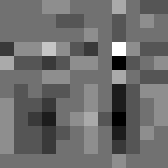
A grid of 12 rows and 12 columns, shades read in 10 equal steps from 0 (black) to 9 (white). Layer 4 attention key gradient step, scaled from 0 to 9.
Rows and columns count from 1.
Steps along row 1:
same same up same down same same up down down same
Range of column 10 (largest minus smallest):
2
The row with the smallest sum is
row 9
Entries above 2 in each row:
12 12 12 10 10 12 11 10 9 10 10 12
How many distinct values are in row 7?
4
